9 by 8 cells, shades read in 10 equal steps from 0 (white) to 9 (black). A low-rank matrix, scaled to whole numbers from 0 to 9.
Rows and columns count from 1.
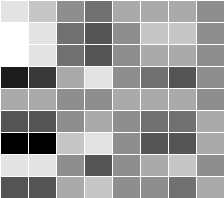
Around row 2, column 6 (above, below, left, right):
3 3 4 2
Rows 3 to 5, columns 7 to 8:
3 4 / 6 4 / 3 4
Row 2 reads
0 1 5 6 4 2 2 4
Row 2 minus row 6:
-6 -5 1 3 0 -3 -3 1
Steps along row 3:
up up up down down same up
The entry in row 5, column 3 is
4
